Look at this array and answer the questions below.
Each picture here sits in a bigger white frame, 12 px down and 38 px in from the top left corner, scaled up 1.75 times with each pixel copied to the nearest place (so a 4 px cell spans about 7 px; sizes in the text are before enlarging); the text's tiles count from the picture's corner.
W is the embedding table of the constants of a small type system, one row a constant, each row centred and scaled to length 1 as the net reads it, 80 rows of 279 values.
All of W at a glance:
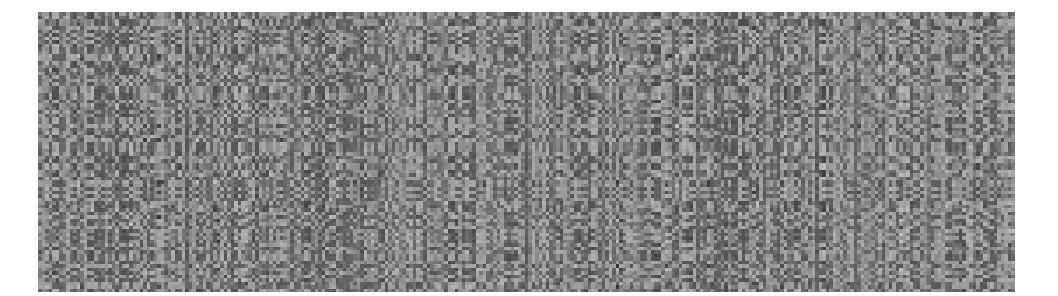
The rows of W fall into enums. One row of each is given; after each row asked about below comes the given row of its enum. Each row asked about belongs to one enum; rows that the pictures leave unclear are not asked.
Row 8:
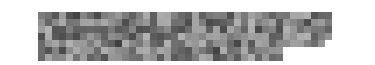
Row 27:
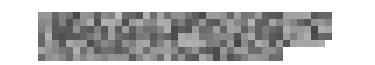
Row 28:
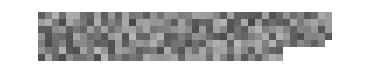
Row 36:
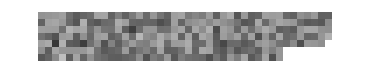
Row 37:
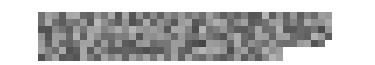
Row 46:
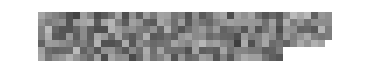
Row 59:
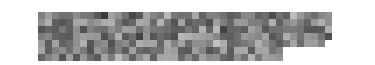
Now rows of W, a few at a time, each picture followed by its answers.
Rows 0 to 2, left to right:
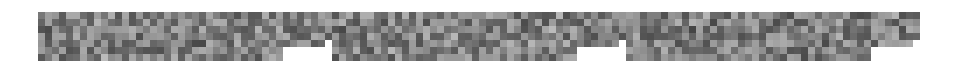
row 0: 37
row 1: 28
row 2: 27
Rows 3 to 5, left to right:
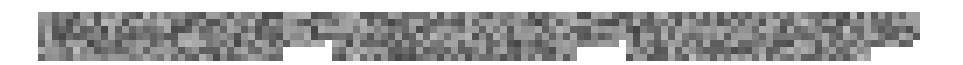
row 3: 27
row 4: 36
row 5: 37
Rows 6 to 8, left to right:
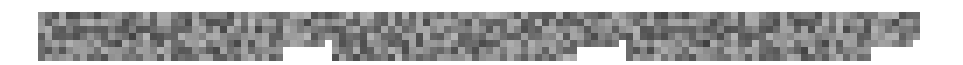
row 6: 8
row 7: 28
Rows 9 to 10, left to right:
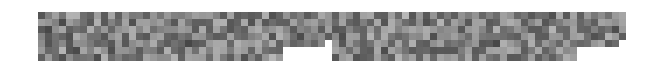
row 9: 28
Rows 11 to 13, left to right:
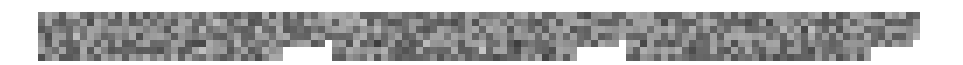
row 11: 37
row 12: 36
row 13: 36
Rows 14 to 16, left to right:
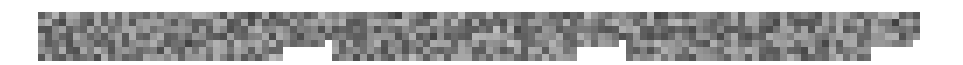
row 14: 28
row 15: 59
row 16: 8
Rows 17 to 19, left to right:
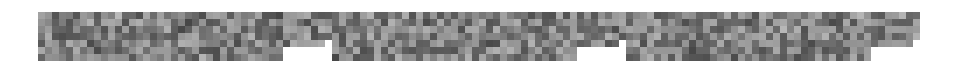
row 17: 27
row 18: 37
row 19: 36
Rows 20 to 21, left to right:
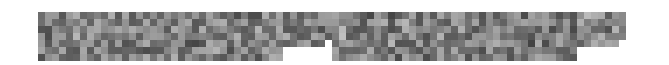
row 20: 37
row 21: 46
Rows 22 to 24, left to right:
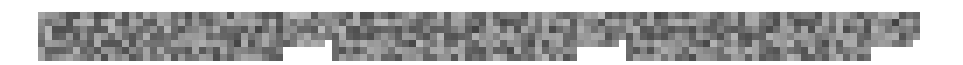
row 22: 46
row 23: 8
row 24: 8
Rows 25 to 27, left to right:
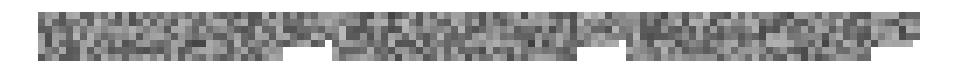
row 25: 37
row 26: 46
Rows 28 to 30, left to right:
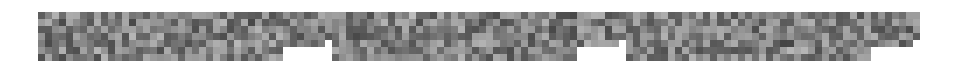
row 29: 27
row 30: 37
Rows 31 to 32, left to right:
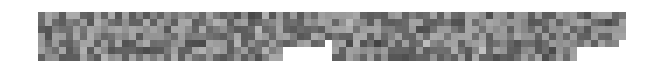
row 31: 37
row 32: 36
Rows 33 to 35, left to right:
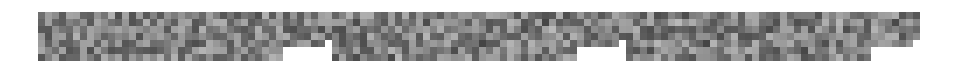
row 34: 28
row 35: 8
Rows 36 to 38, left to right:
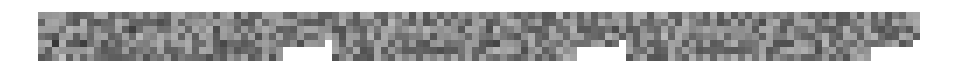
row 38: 37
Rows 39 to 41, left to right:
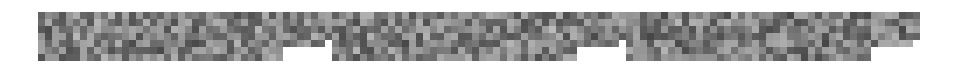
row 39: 37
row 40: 28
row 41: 27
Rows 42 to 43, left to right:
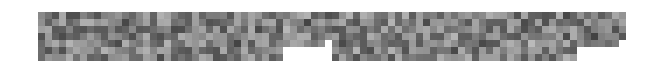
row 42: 8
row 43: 28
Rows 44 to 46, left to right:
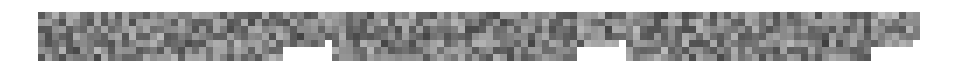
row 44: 28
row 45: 27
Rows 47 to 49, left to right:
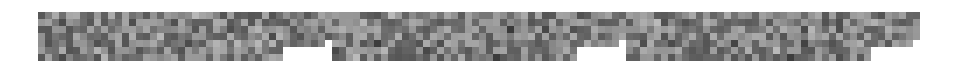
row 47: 28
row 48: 36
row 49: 36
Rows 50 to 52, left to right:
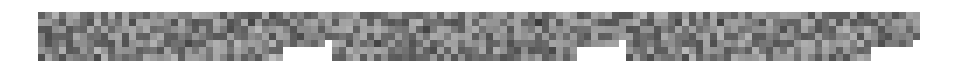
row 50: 28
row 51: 36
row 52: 28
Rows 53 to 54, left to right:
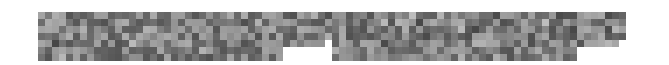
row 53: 36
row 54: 27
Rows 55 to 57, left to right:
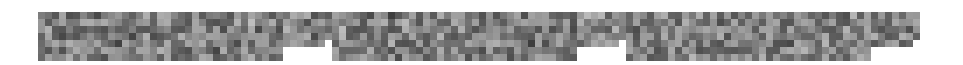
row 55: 8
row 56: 46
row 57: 37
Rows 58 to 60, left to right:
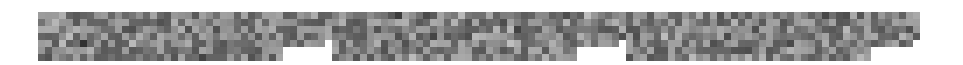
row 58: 36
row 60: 37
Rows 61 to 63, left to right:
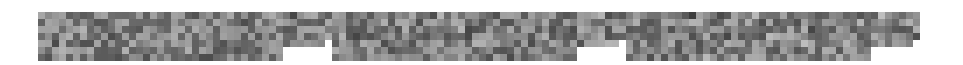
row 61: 36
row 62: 27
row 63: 59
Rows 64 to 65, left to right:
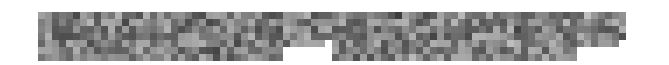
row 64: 27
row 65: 59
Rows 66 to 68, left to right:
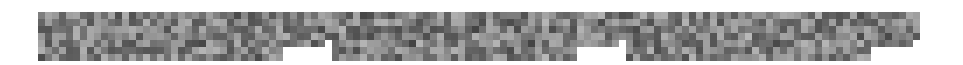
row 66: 37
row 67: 8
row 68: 28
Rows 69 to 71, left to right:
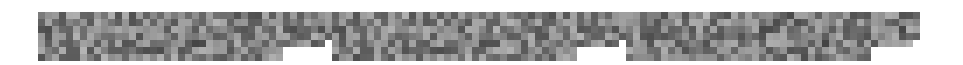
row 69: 37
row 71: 27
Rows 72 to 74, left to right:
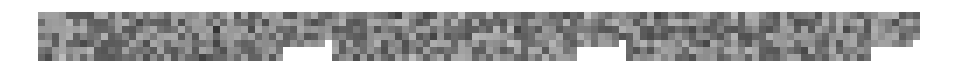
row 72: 36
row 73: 59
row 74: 8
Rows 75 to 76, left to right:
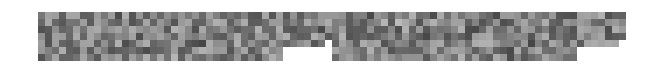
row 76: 27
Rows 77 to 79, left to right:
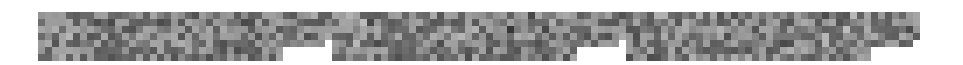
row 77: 36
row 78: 36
